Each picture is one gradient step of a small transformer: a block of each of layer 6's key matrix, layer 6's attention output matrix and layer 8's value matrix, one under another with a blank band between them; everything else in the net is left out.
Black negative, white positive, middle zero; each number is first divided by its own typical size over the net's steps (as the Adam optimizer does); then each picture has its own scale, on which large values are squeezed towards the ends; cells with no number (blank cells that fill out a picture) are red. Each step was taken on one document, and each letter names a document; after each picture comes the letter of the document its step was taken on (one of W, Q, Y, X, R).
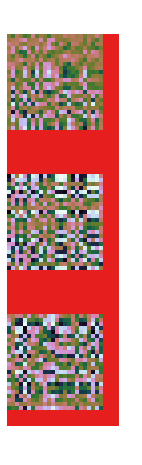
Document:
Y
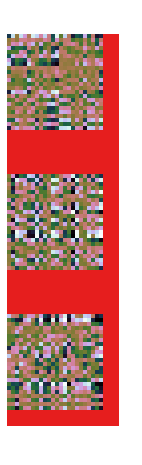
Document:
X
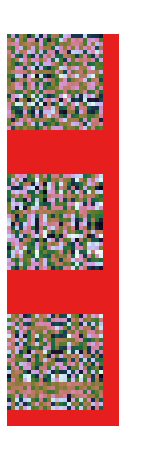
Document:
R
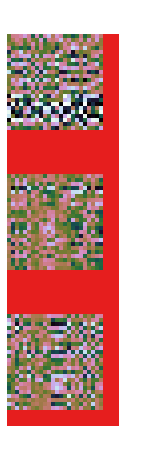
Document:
R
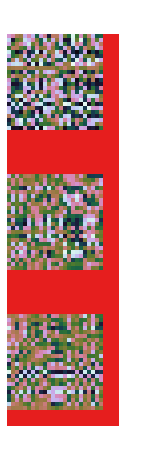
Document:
R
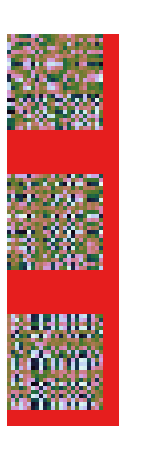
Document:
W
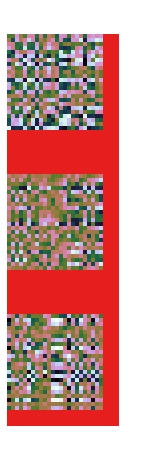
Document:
R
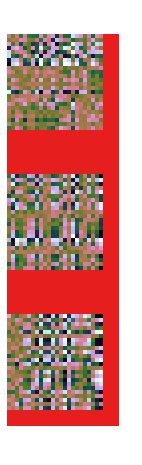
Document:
X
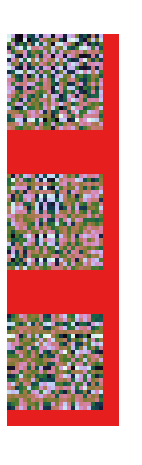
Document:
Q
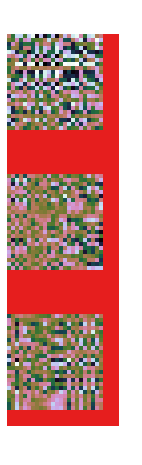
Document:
R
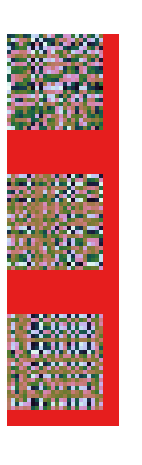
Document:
W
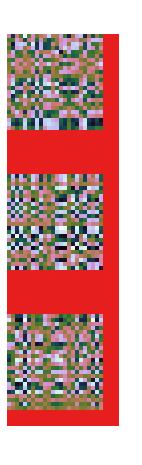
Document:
Y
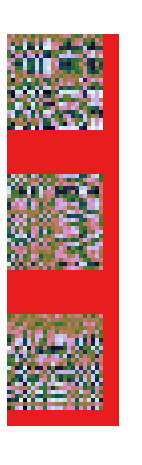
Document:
Y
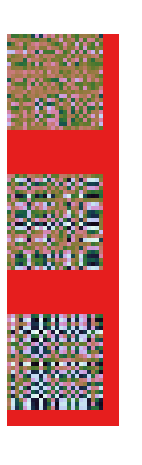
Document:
W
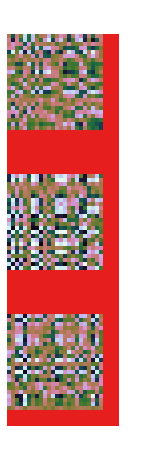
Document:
Y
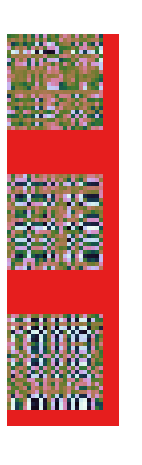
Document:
W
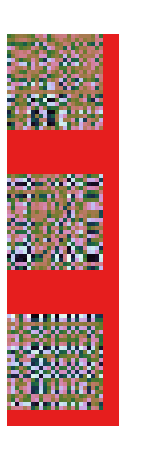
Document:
W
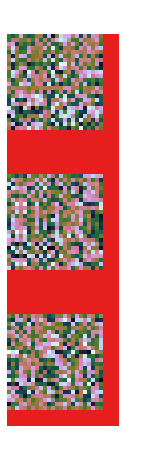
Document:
Q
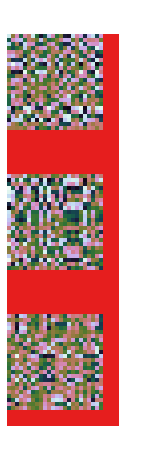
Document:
R
